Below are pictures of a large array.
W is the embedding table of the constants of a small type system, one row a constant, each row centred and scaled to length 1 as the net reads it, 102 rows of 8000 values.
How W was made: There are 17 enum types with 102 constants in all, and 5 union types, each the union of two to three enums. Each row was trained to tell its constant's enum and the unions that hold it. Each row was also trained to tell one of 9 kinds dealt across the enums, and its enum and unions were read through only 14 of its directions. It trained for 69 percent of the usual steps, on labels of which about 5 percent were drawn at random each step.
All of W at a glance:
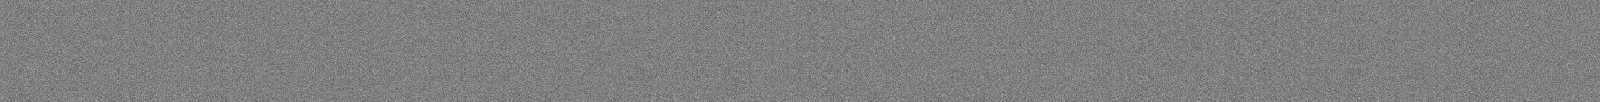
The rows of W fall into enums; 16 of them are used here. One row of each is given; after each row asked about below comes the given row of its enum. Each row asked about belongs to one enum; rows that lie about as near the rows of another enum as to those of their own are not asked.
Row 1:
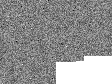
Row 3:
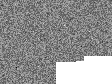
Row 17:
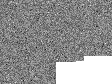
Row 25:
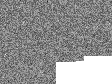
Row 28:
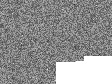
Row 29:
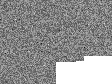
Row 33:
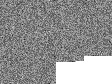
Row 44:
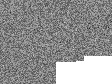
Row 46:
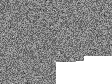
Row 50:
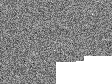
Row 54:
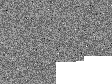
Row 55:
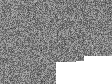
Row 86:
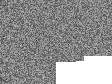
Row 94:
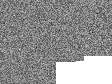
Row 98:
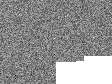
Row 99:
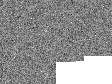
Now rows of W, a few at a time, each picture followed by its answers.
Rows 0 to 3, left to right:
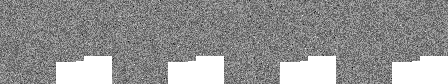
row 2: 3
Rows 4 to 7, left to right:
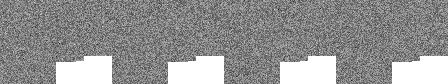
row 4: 17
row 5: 94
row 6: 50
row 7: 28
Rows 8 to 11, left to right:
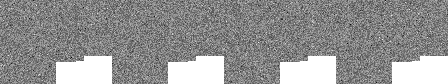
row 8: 86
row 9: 28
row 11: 1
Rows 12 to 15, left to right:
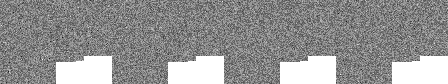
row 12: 17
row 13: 86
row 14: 44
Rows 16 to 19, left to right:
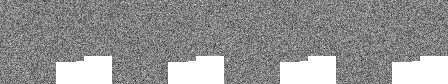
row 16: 29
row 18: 1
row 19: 94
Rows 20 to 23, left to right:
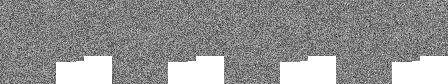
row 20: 99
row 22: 54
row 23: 1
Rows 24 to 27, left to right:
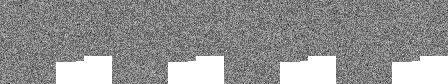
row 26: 55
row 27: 50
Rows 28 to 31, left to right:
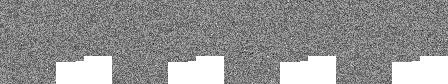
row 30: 55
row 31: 98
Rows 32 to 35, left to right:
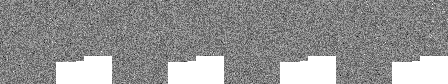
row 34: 1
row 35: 54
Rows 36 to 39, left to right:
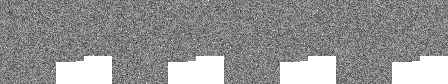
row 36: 28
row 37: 17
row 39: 98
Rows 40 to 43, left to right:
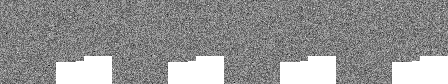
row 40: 29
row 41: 44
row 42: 86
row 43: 17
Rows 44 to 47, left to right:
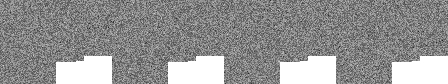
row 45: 86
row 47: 25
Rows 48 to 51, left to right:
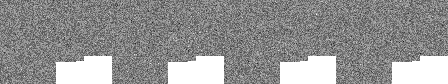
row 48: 98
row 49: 1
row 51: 33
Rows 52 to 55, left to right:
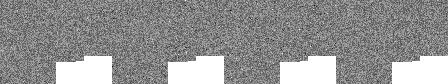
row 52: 33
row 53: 94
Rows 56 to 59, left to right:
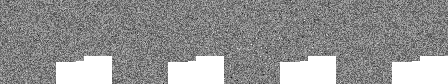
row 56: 17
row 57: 86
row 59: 33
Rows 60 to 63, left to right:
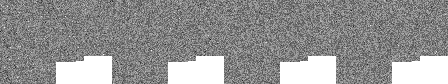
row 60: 50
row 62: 44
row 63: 46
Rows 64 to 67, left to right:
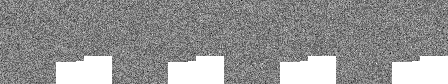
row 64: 25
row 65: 33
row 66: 25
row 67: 3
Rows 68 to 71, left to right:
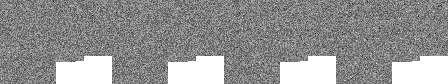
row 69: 46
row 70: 50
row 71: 50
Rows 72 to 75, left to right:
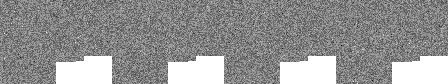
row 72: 46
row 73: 98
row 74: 46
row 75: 55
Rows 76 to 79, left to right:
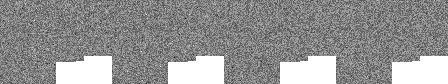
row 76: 29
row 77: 29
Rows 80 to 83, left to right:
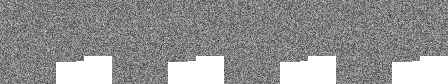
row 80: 44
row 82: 44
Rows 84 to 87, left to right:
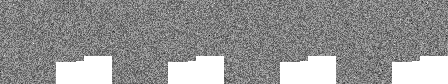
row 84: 98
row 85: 94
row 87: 46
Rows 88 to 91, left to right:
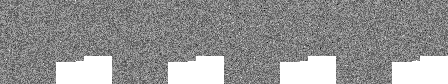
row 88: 28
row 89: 28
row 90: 50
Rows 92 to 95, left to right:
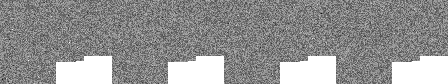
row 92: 3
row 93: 28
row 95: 98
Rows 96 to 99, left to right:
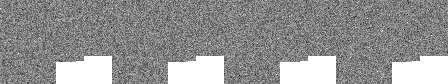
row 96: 46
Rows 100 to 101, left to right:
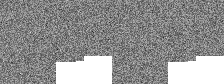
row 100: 86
